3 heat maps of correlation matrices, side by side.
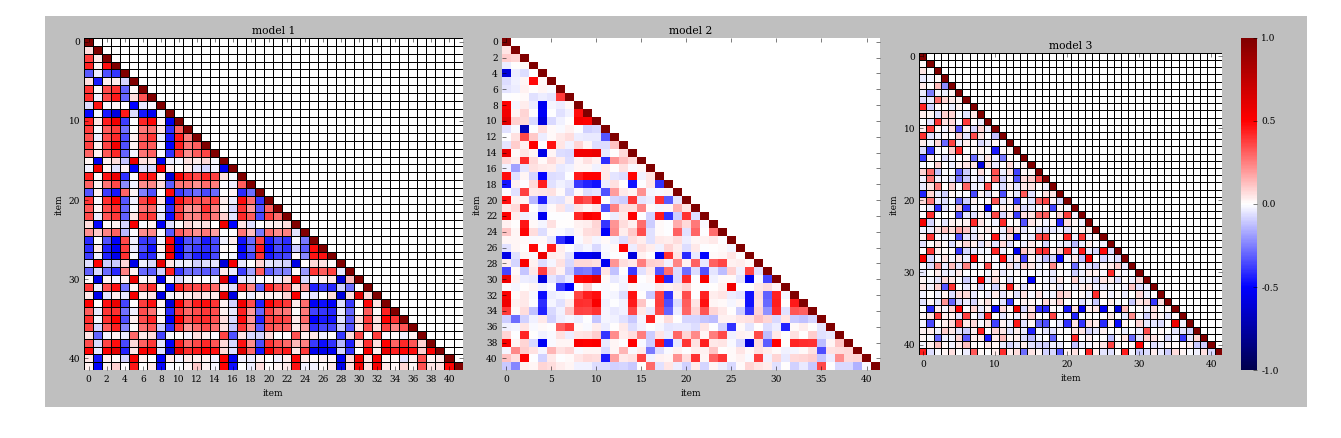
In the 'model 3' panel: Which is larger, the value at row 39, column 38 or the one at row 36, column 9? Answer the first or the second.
the second
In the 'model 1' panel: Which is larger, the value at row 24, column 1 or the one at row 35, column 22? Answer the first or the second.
the second
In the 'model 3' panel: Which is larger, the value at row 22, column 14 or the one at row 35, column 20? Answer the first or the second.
the first
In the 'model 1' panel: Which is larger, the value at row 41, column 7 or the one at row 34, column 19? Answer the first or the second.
the first
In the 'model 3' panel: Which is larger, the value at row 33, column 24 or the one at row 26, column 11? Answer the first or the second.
the first
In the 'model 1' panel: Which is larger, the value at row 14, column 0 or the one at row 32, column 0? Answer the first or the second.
the first
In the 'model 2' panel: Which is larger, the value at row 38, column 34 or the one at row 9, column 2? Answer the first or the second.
the first
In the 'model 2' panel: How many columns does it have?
42
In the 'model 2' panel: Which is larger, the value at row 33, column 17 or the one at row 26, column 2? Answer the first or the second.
the first
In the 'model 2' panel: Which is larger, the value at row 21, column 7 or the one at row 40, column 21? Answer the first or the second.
the second
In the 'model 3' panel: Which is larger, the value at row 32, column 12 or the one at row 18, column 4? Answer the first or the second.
the first
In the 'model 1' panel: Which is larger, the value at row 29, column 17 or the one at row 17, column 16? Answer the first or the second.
the second
